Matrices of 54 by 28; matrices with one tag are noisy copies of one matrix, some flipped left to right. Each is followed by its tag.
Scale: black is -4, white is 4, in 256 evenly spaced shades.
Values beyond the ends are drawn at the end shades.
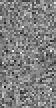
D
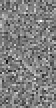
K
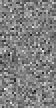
D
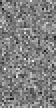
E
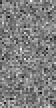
E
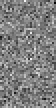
E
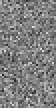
D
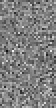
D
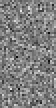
K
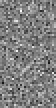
K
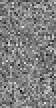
D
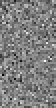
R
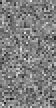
E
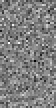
R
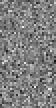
D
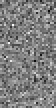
R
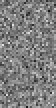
R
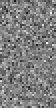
R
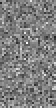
E
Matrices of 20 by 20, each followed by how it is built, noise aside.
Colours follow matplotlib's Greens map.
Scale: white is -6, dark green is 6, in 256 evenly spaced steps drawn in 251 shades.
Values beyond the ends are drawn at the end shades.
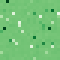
sparse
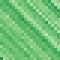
Toeplitz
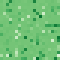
sparse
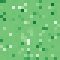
sparse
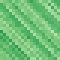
Toeplitz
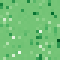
sparse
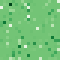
sparse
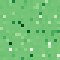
sparse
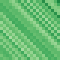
Toeplitz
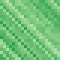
Toeplitz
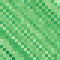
Toeplitz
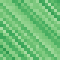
Toeplitz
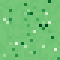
sparse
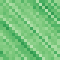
Toeplitz
